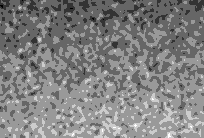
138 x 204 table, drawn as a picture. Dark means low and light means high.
The field climbs toward the bottom. On average the colour sits 50% of the way up the scale. The texture is blotchy. No regular stripes run through it.
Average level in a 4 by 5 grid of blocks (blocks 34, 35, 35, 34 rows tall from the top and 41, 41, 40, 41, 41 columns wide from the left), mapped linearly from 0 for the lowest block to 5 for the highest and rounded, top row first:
0 0 0 0 0
1 2 2 2 2
3 3 3 3 3
4 5 5 5 5
